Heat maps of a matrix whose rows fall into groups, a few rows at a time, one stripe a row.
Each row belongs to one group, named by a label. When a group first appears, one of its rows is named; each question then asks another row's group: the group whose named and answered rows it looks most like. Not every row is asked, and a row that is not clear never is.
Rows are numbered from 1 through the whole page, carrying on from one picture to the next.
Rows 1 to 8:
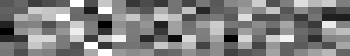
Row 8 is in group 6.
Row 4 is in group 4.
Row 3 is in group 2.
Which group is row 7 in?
2
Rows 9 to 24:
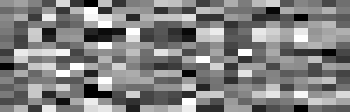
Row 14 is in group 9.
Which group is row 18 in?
4
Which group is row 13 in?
9
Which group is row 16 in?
2
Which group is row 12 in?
6
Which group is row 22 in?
9
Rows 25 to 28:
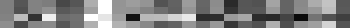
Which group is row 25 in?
6
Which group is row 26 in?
6
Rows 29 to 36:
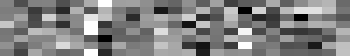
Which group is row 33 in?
2
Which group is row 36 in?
2
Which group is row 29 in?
6
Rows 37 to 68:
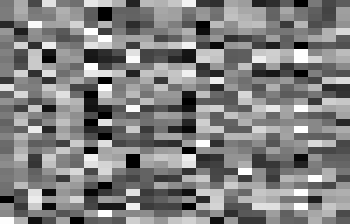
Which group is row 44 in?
9
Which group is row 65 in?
4
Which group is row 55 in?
9
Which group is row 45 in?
9
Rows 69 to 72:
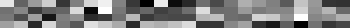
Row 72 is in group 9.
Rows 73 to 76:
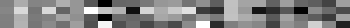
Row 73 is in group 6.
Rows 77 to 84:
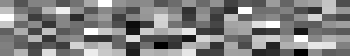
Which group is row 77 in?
6
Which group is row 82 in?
9
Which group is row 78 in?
2
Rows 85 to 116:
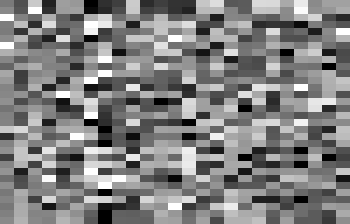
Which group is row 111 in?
6
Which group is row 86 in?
9
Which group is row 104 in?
4
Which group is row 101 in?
2
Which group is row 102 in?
9
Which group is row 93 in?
6
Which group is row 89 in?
2
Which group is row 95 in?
6
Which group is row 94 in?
2
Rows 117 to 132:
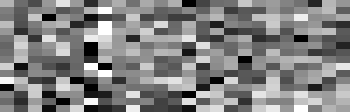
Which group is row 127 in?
6
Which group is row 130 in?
9
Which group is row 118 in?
6
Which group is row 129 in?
4
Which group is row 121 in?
6
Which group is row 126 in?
2
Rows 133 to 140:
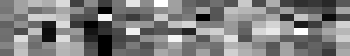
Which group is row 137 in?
9
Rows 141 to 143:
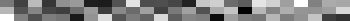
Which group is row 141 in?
9
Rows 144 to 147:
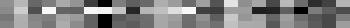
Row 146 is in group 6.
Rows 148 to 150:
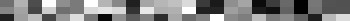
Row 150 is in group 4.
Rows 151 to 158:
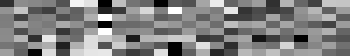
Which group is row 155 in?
6
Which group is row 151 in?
4
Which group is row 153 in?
6
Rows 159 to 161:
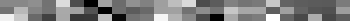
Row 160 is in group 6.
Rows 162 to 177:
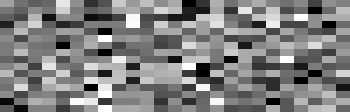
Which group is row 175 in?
6
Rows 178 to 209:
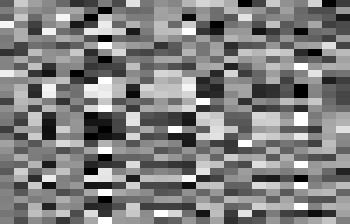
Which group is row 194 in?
9
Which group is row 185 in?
4
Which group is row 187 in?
9
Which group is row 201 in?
9
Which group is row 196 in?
4
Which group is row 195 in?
9
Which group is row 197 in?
9
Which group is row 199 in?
6
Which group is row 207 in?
9
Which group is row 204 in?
9
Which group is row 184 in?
6
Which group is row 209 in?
6
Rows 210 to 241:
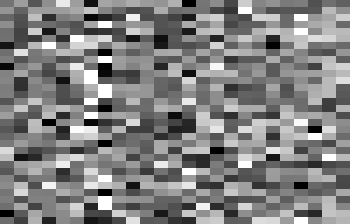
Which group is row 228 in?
4
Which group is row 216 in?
4
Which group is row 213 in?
6
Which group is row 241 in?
9
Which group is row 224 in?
2
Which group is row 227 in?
9
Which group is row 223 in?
6
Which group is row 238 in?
6
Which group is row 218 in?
6
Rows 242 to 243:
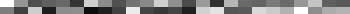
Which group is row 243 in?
9
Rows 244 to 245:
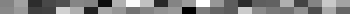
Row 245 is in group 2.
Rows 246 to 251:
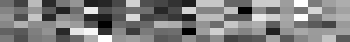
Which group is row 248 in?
9
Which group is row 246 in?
9
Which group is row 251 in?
6
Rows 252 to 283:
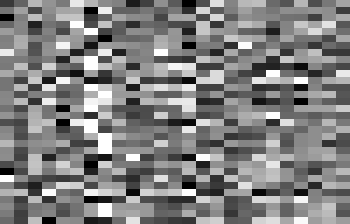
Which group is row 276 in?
4
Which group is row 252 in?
4
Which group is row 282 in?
6
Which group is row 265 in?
6
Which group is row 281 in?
6
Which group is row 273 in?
6
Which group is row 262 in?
2
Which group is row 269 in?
4
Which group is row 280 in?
9
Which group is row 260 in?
4
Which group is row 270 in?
2
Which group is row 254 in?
4
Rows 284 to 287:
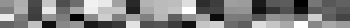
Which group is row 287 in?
9
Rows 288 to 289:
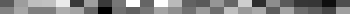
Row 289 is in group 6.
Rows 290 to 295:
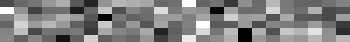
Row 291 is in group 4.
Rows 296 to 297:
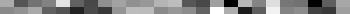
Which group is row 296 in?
2
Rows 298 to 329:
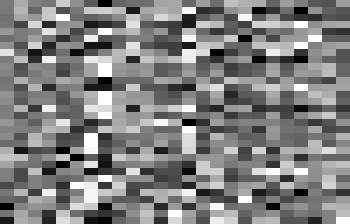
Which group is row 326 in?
2
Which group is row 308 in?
6
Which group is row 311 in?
6
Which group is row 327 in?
4
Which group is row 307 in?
6
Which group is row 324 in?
4
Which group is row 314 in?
6
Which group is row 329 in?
4
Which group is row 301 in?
9
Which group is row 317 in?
2
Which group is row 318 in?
2
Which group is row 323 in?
6
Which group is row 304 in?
9
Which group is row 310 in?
9
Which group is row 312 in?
6
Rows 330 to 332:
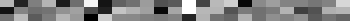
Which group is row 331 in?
4
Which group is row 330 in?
2
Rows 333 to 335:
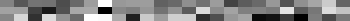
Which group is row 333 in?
6
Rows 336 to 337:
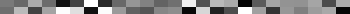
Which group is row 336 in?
2
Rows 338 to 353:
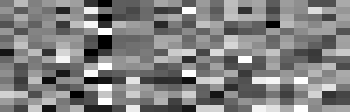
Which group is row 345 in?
4
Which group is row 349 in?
9
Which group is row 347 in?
6
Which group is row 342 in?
6
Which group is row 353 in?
9
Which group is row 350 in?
6
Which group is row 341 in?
4
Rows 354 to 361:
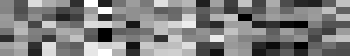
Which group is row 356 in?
2
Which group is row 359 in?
4
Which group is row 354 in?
2
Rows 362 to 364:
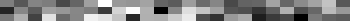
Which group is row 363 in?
4
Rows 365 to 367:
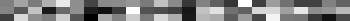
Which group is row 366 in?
9
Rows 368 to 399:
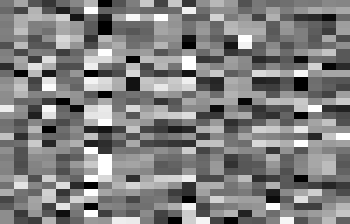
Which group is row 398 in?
2
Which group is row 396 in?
4
